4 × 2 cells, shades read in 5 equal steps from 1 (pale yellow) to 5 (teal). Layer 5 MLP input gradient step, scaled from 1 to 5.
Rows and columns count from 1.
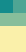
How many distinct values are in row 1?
2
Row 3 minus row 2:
-2 -2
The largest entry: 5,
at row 1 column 1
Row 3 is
1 1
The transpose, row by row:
5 3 1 1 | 4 3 1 1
